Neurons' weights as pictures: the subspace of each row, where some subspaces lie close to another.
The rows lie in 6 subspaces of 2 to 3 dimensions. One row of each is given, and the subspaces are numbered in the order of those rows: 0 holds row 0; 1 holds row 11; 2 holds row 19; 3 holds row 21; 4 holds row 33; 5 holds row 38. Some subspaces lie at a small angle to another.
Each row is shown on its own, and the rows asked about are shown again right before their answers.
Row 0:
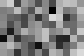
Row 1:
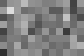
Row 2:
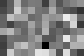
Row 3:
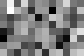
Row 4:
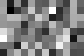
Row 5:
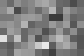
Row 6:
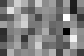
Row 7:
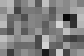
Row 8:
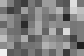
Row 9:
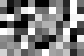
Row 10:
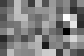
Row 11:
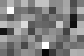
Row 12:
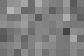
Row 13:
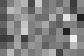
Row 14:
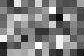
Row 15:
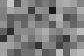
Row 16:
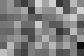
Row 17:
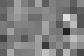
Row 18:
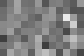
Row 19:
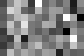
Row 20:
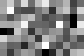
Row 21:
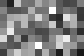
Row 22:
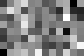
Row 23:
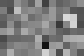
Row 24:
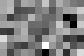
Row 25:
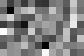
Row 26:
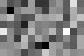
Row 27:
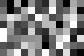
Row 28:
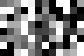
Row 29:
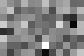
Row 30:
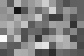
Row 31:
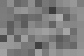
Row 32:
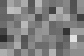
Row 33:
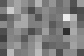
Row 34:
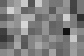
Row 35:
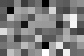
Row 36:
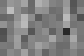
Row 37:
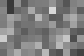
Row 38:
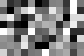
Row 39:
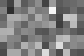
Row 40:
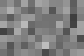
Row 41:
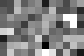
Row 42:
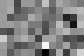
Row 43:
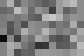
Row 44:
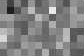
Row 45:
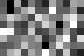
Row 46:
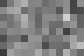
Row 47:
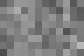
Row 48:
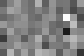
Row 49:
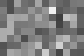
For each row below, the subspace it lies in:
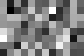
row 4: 2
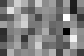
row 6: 5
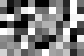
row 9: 5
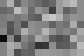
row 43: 0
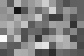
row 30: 3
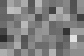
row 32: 2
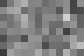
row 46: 4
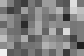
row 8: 4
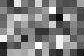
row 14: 2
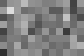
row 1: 4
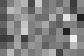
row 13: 2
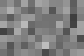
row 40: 1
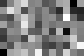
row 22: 4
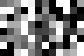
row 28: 4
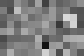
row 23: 3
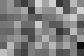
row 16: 4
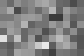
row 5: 0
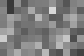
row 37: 3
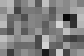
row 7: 3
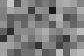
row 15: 3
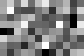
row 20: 1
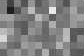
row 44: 3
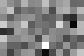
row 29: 1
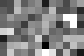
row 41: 1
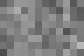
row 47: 4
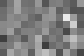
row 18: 1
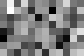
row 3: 3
